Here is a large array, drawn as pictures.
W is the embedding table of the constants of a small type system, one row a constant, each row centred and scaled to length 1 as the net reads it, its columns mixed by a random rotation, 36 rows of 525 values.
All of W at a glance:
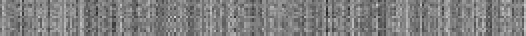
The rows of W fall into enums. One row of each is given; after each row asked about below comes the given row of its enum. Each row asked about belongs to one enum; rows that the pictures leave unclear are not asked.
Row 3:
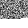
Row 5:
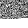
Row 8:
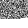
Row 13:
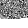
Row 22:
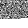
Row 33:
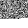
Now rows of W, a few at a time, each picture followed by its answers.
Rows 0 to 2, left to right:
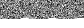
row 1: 13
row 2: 5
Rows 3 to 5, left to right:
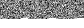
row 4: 33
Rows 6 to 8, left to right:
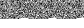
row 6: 33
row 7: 8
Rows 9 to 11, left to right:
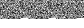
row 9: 3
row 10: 3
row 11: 22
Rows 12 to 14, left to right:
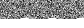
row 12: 8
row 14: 3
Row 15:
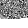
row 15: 13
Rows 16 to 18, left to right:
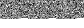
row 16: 5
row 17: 22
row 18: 33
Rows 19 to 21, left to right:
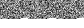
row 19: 3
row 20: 33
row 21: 3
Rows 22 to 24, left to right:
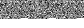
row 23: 33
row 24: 22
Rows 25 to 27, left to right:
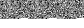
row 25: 33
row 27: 13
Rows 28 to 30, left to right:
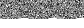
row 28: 5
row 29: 8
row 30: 13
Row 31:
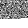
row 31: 22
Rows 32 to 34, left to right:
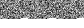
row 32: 3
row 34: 3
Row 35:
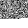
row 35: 33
